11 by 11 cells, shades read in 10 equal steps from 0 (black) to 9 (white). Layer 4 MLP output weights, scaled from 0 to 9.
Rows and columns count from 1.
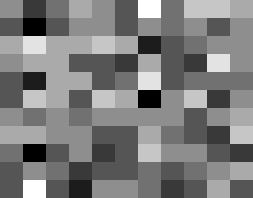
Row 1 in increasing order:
2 3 4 4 5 5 6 6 7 7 9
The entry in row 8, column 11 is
7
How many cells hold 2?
9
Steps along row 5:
down up same down up up down up same same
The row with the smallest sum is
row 9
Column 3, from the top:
4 3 6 6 6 6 5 5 3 4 3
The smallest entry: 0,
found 3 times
